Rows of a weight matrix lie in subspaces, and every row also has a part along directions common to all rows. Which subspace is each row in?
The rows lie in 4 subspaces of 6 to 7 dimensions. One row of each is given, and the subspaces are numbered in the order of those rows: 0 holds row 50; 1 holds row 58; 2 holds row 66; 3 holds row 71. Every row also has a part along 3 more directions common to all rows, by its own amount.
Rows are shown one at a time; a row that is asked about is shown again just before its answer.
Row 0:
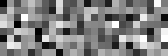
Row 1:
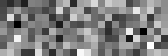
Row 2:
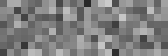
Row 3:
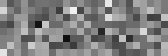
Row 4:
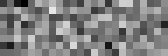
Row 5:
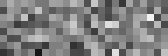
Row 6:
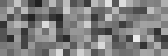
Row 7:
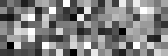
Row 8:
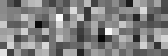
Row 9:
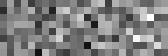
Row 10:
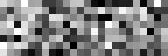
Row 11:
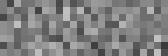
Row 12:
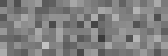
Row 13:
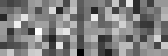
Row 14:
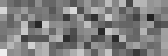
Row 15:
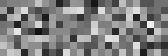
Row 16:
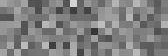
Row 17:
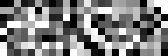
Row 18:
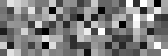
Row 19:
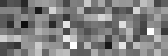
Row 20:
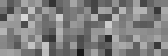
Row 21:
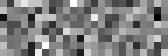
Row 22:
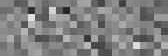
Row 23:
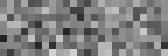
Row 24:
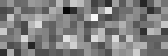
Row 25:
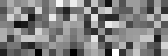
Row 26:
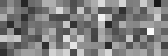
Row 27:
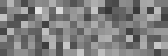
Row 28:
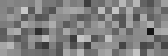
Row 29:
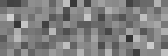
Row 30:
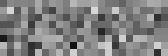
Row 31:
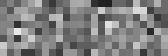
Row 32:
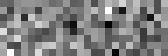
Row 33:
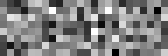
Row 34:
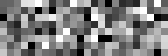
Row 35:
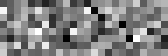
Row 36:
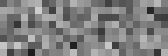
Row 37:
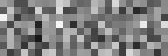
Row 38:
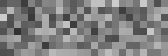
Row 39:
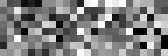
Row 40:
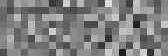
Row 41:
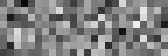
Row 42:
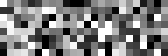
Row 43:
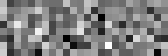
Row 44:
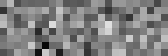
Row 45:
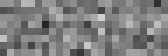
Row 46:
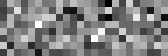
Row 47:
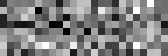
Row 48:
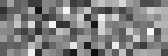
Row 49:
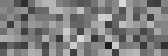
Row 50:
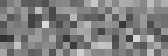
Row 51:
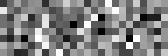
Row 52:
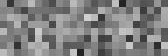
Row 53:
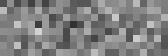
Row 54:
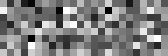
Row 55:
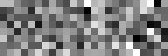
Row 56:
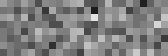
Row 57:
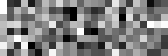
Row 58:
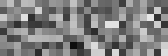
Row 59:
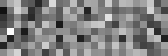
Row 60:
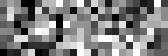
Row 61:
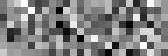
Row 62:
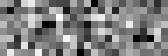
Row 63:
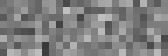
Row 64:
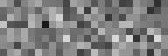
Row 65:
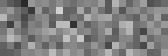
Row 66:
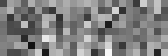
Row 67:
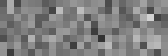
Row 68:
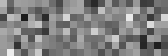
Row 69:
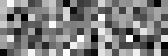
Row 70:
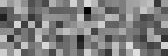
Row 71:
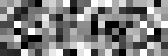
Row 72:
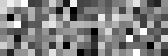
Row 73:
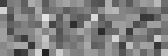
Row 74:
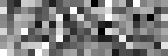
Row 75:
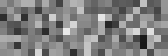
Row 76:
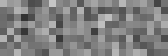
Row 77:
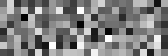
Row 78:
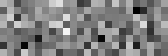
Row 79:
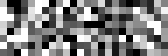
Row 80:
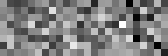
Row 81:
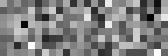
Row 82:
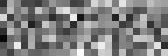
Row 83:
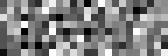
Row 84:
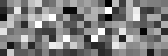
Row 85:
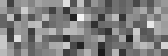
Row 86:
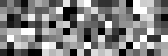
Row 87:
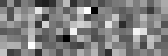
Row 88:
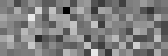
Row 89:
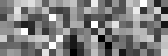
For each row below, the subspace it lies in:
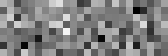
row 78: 3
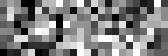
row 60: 1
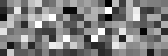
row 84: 1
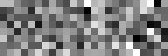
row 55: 0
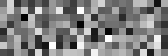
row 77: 2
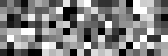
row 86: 3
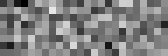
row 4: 3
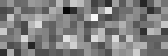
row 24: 1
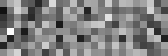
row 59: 0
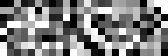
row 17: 1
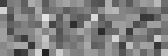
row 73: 2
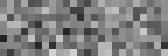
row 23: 0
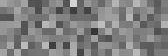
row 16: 0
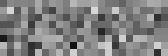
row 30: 2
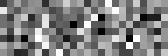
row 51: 2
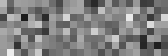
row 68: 3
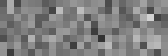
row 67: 2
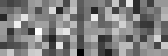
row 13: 3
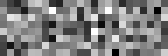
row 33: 0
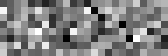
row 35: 2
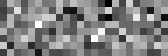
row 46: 1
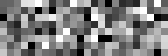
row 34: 2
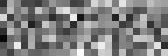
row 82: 0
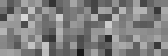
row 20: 2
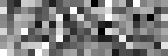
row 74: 1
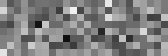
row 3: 1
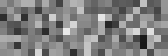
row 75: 2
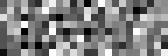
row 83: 0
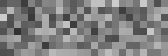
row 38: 3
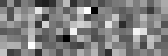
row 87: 2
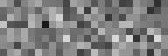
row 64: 2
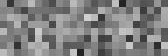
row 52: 3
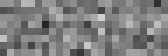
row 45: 1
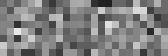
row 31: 3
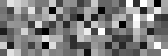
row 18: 1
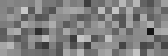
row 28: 3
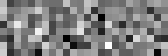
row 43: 0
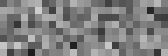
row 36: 2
